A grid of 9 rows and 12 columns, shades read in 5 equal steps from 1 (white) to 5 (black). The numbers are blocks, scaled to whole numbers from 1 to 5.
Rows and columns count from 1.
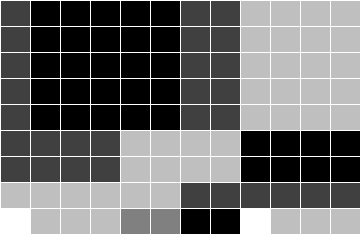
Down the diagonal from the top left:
4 5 5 5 5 2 2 4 1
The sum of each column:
31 37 37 37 34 34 33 33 25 26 26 26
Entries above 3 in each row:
8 8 8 8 8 8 8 6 2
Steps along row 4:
up same same same same down same down same same same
